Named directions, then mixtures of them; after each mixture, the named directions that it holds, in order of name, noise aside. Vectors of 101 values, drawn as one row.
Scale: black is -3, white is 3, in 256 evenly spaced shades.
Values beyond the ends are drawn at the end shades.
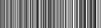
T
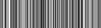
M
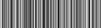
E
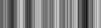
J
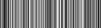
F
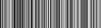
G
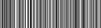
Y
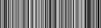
F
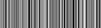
T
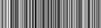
E, M, Y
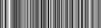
G, M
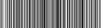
F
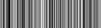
M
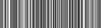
M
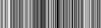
F, J, M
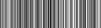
E, G, T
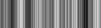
J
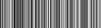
G
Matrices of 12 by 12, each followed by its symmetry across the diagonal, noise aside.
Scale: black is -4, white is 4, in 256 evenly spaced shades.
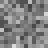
symmetric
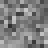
antisymmetric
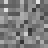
neither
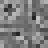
symmetric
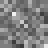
symmetric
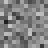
neither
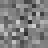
antisymmetric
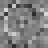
antisymmetric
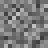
symmetric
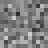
antisymmetric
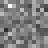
neither
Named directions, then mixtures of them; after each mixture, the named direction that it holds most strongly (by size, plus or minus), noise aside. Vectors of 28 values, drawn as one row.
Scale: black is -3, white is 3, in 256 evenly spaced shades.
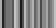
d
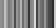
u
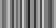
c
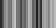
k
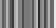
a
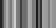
k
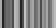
d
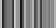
d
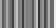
a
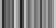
d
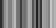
k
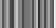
a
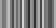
c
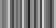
c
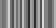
c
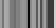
u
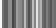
k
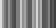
k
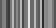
c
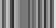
a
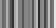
a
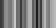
k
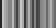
d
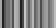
d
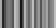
d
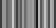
a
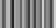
c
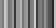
u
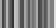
a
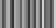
c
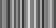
c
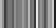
u
